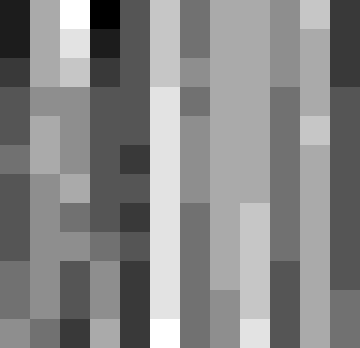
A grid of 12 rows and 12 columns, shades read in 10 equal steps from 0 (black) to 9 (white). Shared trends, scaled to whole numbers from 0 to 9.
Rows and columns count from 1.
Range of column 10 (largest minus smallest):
2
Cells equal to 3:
29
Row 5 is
3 6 5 3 3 8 5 6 6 4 7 3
